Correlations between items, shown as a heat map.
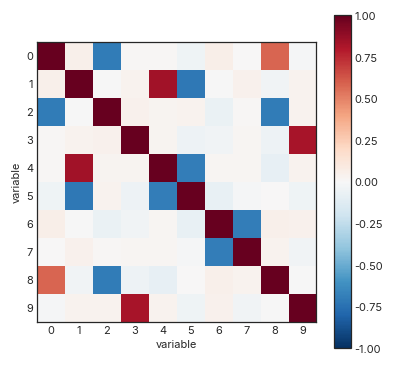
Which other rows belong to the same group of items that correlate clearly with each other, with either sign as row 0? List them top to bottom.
2, 8
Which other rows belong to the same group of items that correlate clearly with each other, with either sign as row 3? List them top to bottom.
9
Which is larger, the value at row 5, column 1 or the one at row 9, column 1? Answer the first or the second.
the second
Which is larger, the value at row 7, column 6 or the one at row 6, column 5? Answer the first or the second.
the second
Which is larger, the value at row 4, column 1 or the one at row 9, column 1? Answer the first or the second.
the first
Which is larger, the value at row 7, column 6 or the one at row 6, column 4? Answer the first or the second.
the second
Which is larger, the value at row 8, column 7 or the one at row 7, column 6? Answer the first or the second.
the first
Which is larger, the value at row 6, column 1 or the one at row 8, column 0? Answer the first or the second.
the second
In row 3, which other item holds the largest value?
9
